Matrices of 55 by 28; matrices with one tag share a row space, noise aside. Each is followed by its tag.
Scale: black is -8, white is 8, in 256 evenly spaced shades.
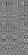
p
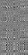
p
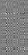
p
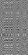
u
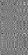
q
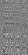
u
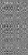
u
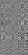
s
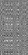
u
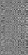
s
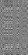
u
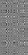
p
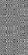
p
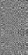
s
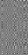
q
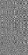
q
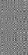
q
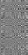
s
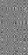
q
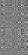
s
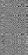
s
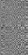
s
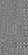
q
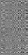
s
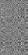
s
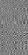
q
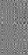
q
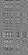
u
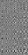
q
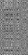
u
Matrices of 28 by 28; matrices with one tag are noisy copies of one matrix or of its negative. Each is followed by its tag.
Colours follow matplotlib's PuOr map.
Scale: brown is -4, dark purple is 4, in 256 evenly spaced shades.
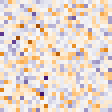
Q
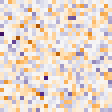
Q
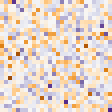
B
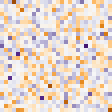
B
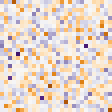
B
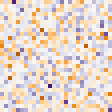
B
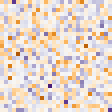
B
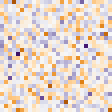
B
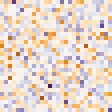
B
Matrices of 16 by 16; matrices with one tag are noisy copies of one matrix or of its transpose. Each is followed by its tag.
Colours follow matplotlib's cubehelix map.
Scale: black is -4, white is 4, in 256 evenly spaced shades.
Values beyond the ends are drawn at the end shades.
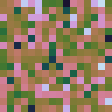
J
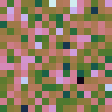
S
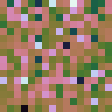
S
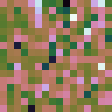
J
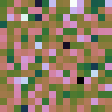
S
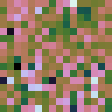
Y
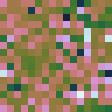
Y
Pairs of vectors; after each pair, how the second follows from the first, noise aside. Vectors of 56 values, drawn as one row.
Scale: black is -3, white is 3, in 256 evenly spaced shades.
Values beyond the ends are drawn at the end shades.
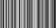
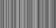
shrunk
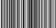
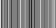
partly zeroed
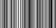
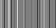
partly zeroed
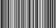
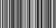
sign-scrambled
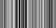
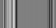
partly zeroed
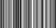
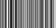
shuffled
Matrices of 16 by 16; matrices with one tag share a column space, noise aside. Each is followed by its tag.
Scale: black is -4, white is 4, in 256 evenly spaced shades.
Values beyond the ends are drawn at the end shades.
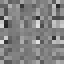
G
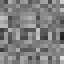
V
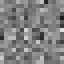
V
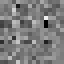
G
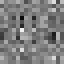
V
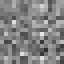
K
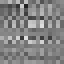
G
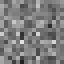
K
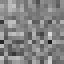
K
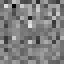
G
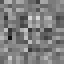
V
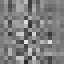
K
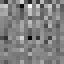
G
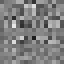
G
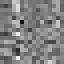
K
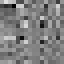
G
